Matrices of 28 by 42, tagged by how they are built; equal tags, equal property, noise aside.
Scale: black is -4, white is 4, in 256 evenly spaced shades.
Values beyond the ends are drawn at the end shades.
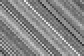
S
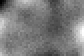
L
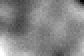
L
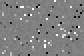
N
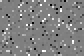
N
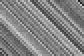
S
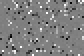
N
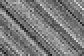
S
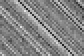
S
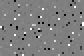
N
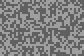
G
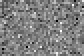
G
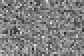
G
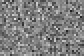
G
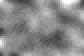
L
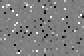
N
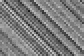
S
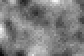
L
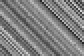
S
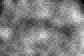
L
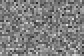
G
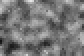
L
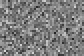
G
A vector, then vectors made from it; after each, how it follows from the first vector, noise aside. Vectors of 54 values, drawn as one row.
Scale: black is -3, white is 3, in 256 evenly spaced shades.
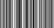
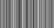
shrunk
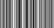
copied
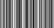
copied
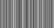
shrunk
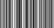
copied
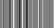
partly zeroed
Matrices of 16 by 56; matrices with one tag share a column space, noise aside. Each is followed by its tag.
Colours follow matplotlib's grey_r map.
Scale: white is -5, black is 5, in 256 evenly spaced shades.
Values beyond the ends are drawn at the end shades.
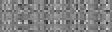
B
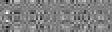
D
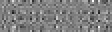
D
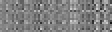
B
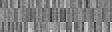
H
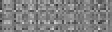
B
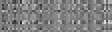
B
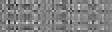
B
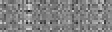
B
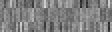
H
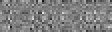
D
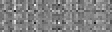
B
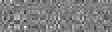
D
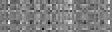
B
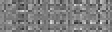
B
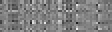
B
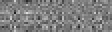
D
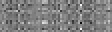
B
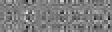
D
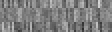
H
